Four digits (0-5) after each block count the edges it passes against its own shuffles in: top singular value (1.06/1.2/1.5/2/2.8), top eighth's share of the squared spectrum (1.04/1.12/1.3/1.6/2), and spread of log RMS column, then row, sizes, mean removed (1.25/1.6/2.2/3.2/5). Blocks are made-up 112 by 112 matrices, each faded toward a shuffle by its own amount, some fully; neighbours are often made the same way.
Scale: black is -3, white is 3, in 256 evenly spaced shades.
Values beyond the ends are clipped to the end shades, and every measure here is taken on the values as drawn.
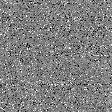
1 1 0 2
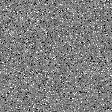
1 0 0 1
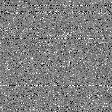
2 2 0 3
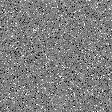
0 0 0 0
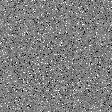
0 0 0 0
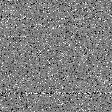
2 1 0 2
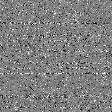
2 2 0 3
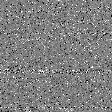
1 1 0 2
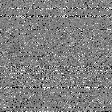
2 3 0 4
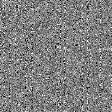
1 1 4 0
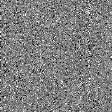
1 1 3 0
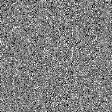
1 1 3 0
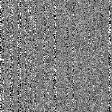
2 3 4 0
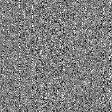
1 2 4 0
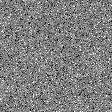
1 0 0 0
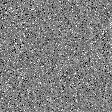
0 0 0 0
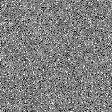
3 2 1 1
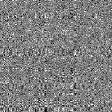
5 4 3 3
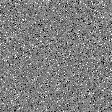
0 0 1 0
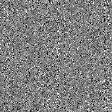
1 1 3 0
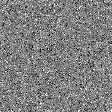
0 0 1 0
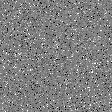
2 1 0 0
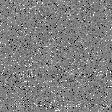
3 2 0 1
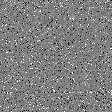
3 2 0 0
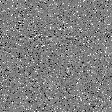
3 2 0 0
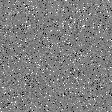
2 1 0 0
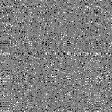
4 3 1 2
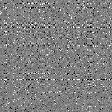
5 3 2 3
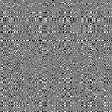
5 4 3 4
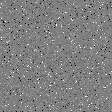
0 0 0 0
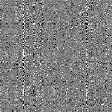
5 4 3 1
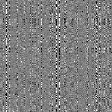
5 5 4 2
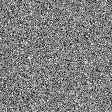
0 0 0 0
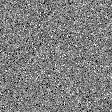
0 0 0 0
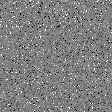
2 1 0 0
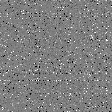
4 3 1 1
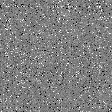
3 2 1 1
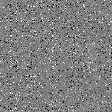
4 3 2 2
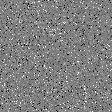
2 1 0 0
